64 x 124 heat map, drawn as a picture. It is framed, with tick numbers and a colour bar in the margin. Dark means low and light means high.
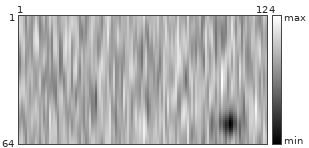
One dip sinks in the bottom right. The ninth with the lowest average is the bottom right. Streaks run downward. There is no overall slope. Neither half mirrors the other. Overall the values sit about 70% of the way up the scale.
